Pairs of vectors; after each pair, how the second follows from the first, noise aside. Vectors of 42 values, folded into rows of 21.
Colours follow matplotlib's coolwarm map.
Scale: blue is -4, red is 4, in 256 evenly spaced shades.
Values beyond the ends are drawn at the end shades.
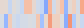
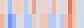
shuffled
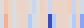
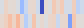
shuffled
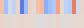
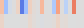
partly zeroed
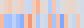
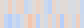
shrunk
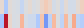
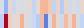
copied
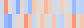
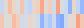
wrapped around
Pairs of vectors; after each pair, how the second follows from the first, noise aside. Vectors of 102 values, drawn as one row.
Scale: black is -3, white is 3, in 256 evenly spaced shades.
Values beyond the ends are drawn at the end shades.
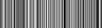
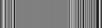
partly zeroed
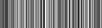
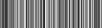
copied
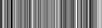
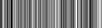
copied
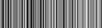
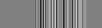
partly zeroed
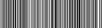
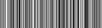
shuffled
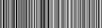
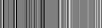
partly zeroed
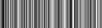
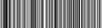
shuffled
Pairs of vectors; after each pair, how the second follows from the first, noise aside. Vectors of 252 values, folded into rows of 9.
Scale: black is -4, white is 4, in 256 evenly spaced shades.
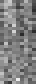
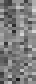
negated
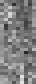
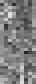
copied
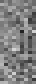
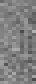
shrunk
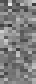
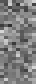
copied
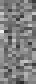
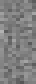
shrunk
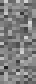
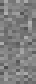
shrunk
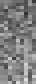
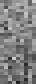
negated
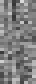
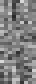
copied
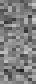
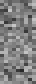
copied
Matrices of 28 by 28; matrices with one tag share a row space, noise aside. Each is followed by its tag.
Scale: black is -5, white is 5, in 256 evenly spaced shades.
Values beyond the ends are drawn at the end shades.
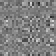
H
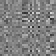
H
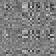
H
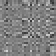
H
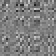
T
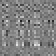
T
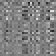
H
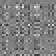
T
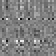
T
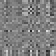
H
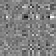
H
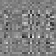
H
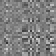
H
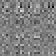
T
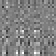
T
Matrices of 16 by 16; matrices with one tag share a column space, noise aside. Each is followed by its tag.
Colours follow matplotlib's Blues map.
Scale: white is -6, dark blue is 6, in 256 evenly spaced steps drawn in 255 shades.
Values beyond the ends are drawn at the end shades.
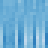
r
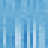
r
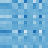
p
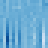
r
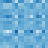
p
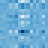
p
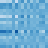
p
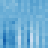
r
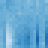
r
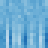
r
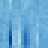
r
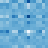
p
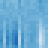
r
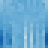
r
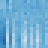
r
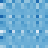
p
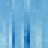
r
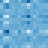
p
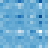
p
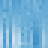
r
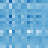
p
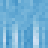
r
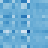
p
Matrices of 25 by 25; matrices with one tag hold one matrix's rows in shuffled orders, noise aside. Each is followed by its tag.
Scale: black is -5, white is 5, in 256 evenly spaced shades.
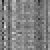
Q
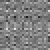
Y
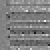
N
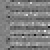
N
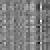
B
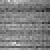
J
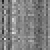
Q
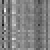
Q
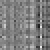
B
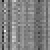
Q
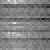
J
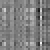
B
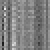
Q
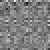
Y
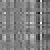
B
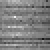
J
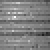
J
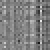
B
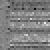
N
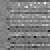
N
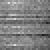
J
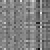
B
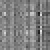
B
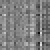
B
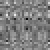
Y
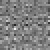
Y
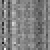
Q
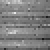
J
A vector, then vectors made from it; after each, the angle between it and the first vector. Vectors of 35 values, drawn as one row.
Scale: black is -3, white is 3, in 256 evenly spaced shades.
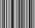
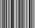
nearly parallel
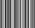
nearly opposite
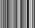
partly opposed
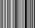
partly opposed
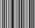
nearly parallel
